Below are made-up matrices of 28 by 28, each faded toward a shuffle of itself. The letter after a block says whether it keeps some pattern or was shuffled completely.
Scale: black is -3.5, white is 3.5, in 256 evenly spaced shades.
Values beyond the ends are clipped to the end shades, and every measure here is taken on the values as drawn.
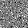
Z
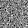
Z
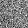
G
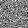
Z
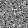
Z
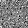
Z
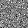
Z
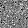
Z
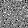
Z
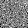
G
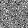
Z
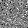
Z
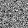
G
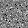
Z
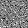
G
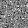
Z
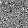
G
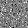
Z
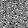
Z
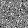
Z
